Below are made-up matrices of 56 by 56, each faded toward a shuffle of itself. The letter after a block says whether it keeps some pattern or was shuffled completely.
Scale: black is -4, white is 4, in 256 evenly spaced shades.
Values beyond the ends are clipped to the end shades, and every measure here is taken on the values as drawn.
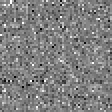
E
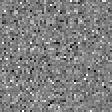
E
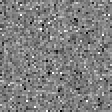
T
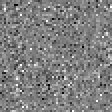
E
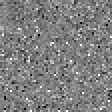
T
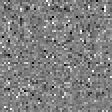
E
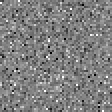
T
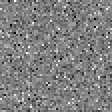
T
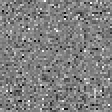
E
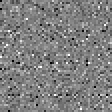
E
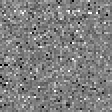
T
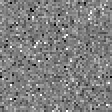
T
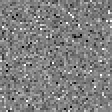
T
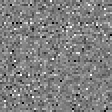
E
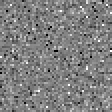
T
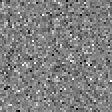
T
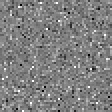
T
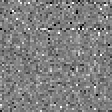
E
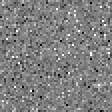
T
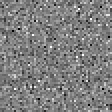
T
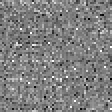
E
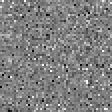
E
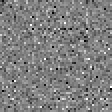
E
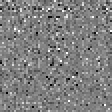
E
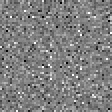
E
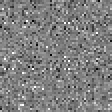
E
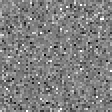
T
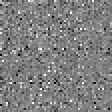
E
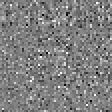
E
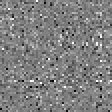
E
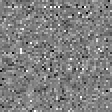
E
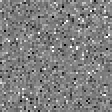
T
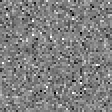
T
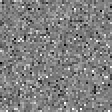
T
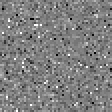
T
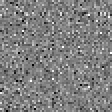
E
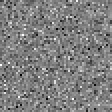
T
